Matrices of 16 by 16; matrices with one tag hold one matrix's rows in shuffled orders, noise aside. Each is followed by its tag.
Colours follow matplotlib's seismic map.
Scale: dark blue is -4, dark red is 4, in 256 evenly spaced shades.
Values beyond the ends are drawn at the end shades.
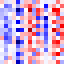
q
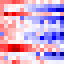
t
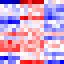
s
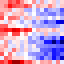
t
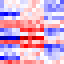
s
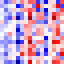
q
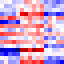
s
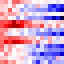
t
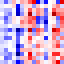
q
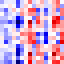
q
